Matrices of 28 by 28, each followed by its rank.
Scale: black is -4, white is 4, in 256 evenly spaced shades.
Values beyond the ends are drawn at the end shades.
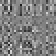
three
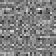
five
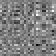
three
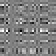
two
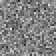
full rank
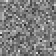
full rank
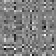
three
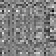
five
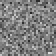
full rank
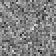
full rank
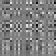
two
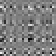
two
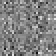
five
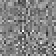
five
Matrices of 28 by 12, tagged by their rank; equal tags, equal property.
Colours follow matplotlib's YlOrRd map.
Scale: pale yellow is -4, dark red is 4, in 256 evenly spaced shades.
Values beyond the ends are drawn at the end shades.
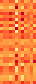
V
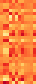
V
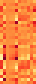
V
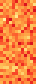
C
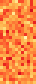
C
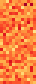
C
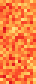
C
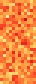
C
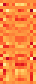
V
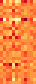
V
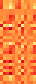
V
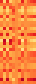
V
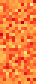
C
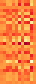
V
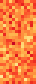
C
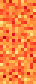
C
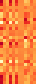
V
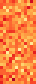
C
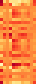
V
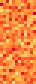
C
